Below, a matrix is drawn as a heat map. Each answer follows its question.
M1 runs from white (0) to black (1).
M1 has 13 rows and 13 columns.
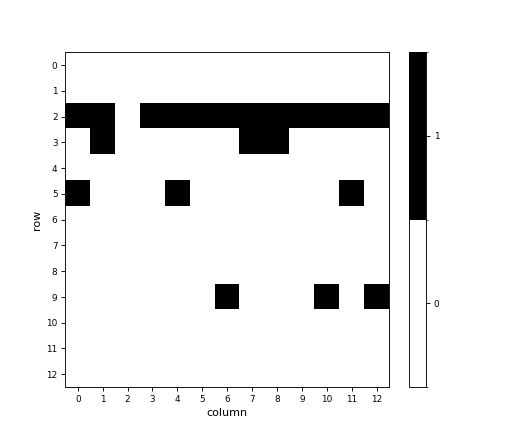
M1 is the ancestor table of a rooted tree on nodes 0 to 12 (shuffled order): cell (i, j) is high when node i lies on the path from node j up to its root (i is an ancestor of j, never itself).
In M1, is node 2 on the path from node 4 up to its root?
yes
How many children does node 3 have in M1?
3
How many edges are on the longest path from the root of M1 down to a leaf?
2
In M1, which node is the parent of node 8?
3
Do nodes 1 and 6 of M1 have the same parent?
no
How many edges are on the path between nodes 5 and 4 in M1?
1
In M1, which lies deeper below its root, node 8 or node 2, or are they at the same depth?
node 8
